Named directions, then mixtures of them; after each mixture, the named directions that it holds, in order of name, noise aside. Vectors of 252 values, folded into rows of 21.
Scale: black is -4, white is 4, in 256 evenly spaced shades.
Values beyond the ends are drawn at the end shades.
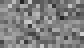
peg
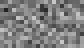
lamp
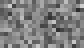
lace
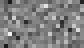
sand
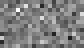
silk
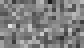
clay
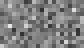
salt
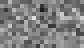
lamp, salt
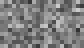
lace, salt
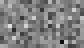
salt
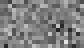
lace, salt, sand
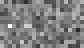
clay, salt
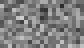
lamp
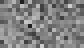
lamp, peg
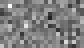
lace, salt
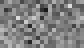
lamp, peg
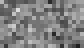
clay, sand, silk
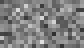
lace, silk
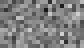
clay, lamp, salt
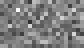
peg, salt, silk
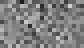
lamp, peg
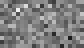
clay, silk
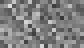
lace, lamp, peg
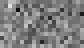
peg, salt, silk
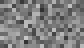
lace, lamp, peg
